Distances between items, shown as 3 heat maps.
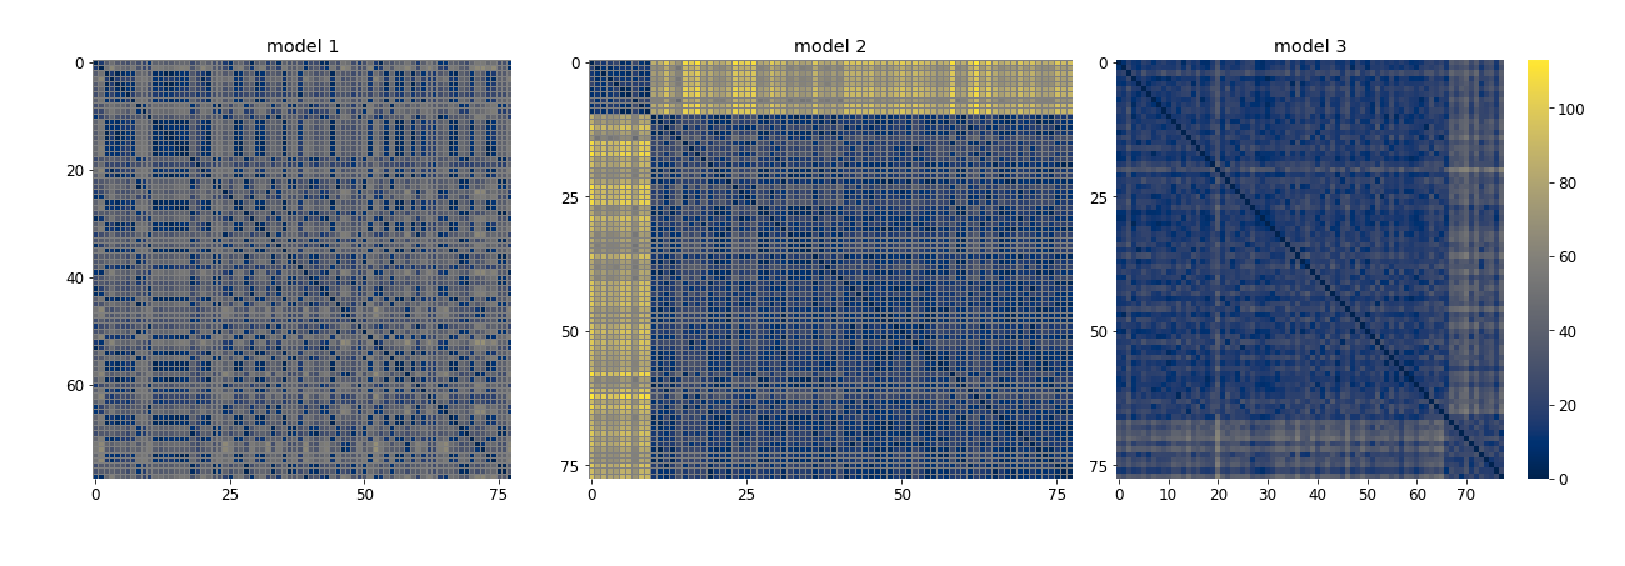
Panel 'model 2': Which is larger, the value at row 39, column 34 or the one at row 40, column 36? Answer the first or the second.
the second
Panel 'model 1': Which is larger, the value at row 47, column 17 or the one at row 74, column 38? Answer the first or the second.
the first
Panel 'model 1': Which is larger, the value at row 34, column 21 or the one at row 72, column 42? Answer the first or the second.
the second
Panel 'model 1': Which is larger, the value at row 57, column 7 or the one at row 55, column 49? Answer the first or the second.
the second
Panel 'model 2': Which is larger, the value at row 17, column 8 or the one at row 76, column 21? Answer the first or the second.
the first
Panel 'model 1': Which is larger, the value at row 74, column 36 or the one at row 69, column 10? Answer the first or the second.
the first
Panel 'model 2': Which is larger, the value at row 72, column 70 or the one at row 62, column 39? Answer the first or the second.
the second
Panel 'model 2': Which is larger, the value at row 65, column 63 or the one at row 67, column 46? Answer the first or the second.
the first
